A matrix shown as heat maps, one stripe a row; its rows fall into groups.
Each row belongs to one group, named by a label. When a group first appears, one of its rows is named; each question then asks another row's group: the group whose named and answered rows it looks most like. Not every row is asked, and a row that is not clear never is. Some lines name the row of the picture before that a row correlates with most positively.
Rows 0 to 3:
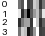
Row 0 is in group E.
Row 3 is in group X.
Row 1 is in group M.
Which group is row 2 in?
E
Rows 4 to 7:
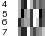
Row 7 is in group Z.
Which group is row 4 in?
Z
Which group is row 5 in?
E
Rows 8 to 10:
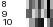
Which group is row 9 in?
E
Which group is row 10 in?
X
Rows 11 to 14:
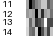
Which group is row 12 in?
X
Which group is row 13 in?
X
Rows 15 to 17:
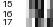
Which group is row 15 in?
X
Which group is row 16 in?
X
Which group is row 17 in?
X
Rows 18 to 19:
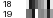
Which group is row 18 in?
M
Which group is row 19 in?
Z
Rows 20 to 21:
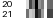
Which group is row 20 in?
X
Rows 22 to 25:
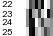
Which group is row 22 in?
X
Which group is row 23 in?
E
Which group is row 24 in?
Z
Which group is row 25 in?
Z
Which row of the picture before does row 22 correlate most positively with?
20
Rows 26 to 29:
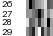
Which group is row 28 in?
M
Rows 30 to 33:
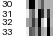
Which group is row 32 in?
M
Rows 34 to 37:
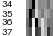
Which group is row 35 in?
Z
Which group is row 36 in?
E
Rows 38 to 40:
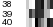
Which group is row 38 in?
X
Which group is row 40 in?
X
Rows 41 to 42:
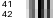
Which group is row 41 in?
M
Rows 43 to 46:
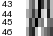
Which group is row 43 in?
M
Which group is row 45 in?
X
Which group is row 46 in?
Z
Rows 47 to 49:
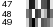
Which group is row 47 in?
Z
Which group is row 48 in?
E
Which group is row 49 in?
Z
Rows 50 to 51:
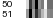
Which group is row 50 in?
X
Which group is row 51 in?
E
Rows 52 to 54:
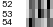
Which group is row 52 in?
M
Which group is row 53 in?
M
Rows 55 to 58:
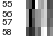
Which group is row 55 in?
Z
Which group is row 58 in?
E
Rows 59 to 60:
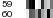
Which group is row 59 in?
Z
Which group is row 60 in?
M
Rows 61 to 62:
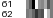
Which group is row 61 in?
Z
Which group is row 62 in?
X
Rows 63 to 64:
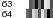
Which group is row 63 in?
X
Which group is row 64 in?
E
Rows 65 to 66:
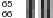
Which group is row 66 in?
Z
